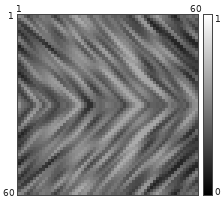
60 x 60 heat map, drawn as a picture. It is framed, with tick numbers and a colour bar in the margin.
Average level on the scale: 40%. Mirror symmetry: top to bottom. Slope: none. Odd rows or columns: none.
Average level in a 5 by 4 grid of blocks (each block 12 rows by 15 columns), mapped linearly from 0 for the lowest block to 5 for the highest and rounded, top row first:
1530 / 3551 / 2354 / 3551 / 1530
